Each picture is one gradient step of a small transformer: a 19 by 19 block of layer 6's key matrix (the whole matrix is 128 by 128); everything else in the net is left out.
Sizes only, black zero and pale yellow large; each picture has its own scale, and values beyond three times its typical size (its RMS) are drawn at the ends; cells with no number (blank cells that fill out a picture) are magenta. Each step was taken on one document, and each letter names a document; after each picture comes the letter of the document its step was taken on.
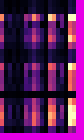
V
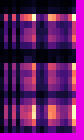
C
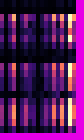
V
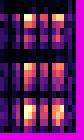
V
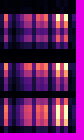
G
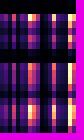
C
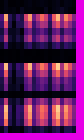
G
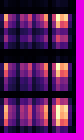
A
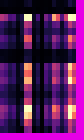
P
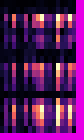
A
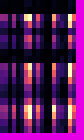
P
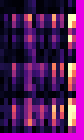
A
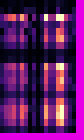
P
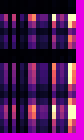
P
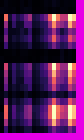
A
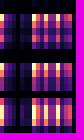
G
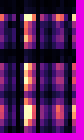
C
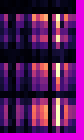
G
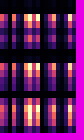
V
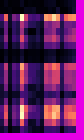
C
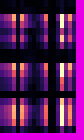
G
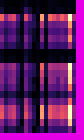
C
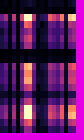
C
